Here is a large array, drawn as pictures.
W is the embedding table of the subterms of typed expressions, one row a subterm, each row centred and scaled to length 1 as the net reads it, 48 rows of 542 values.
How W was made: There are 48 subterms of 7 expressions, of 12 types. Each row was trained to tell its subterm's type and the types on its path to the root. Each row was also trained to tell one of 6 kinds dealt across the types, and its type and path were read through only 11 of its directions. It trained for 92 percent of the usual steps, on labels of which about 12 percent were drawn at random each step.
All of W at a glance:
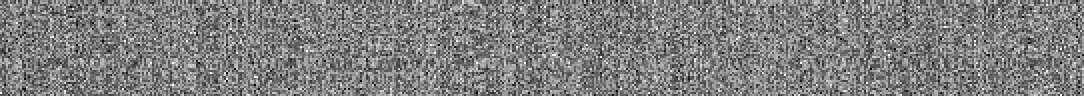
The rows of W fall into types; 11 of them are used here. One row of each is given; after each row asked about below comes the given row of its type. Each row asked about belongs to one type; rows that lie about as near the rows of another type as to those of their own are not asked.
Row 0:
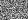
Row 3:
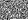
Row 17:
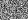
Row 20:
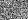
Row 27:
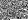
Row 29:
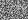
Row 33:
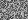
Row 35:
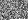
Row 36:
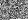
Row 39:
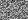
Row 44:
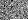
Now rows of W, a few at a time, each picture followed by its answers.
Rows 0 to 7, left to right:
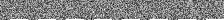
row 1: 0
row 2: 39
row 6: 29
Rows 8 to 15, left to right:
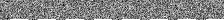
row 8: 3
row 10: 39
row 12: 35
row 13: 39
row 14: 33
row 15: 3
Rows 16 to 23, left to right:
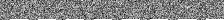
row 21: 33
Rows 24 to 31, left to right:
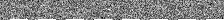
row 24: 44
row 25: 27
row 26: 20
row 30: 29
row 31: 29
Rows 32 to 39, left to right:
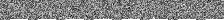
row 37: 33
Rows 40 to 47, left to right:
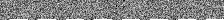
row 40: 20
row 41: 33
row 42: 0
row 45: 39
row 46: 0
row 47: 44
